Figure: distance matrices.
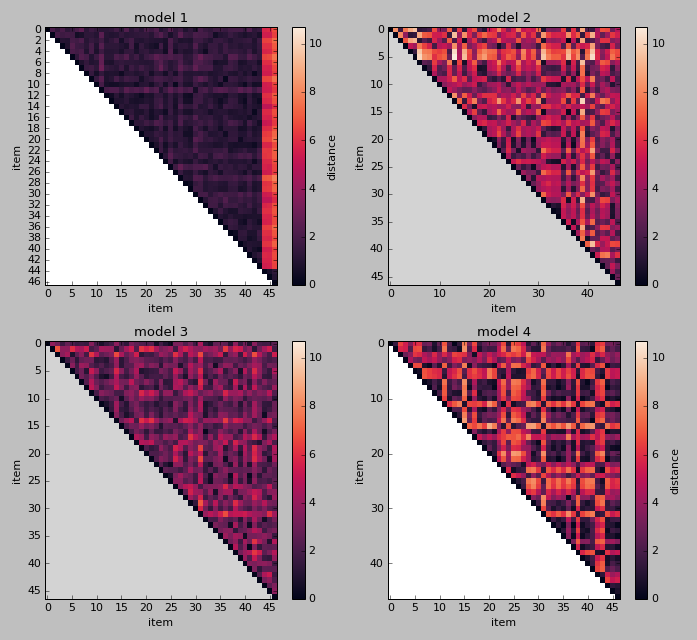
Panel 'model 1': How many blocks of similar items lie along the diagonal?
2
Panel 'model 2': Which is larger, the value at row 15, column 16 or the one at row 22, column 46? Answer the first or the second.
the first
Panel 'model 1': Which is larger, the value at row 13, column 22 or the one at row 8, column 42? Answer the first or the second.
the first
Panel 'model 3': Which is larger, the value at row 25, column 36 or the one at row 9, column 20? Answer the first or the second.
the second
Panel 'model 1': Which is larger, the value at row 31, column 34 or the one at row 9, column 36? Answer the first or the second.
the first
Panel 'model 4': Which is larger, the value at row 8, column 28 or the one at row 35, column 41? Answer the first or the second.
the first
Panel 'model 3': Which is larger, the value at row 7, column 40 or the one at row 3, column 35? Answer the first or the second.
the first
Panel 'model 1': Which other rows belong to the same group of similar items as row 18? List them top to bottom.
0, 1, 2, 3, 4, 5, 6, 7, 8, 9, 10, 11, 12, 13, 14, 15, 16, 17, 19, 20, 21, 22, 23, 24, 25, 26, 27, 28, 29, 30, 31, 32, 33, 34, 35, 36, 37, 38, 39, 40, 41, 42, 43
